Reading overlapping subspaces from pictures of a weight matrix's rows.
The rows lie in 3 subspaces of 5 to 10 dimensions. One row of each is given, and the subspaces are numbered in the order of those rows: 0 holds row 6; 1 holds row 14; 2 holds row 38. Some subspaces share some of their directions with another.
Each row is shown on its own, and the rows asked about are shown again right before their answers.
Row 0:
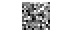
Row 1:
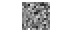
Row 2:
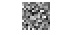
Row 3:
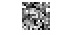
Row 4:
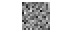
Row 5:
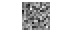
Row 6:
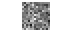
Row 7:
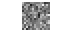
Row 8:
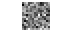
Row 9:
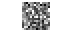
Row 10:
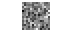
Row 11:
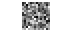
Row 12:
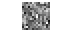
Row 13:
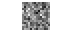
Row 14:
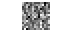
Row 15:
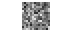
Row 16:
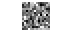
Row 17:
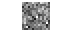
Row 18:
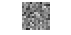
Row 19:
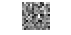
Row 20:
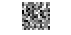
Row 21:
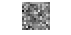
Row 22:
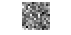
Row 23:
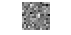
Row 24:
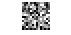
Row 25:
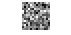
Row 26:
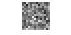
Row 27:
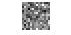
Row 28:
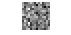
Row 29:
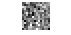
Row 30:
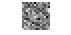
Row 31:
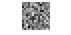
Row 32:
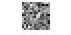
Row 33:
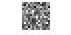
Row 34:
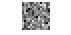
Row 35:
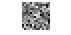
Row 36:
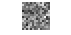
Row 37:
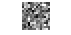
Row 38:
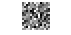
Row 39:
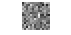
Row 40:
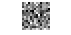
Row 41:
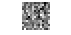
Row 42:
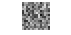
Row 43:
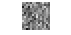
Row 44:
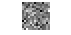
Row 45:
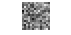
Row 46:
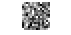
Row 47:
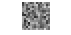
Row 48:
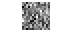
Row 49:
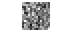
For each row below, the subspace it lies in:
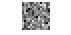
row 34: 2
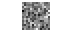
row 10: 2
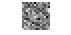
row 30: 2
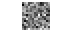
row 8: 2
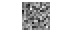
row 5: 2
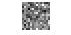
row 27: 1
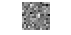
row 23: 1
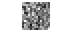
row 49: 2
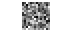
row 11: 0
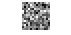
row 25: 0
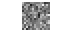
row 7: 1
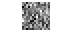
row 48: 0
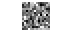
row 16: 2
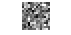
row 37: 2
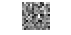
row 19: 0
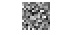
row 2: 2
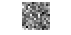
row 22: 2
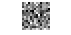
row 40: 2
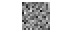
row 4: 2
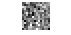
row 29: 2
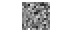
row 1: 2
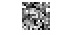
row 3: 2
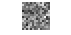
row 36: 2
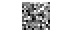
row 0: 1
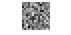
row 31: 2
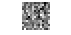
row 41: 1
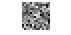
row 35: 0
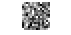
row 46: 2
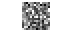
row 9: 2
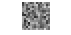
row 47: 0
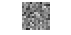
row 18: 1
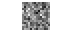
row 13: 0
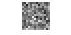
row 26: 0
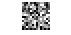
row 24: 2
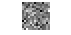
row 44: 2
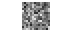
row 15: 0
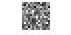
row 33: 2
